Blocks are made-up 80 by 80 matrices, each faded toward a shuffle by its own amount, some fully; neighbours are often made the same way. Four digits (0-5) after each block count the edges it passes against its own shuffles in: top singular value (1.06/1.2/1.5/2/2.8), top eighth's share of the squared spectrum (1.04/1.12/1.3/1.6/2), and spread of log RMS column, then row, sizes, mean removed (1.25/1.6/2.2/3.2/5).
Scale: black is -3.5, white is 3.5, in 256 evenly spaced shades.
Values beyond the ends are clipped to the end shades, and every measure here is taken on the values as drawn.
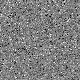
0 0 0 0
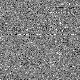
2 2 0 2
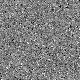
0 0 0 0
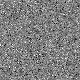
0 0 0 1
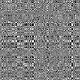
5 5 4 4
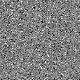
3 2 1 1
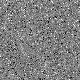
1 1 0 0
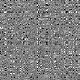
4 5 3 3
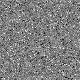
2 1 0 0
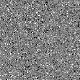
3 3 1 1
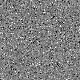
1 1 0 0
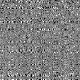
4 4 2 3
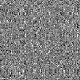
4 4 2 2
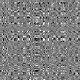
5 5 3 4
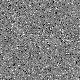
1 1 0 0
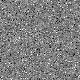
2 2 0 0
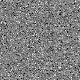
3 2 1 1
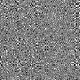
4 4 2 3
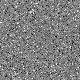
0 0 0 0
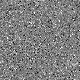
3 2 1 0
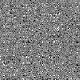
4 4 2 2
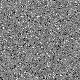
1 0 0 0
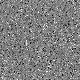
0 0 0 0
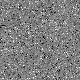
0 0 0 0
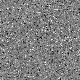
0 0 0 0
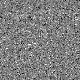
3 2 1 0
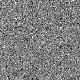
3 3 1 1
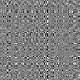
5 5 3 3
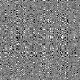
4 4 3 2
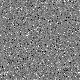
2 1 0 0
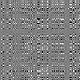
5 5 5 4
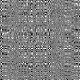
5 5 3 3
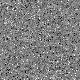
3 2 0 0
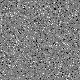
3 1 0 0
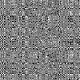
5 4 3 3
